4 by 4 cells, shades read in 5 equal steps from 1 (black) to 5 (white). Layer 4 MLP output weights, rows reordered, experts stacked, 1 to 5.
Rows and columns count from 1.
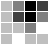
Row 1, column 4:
2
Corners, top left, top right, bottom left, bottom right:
4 2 4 4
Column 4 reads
2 3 5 4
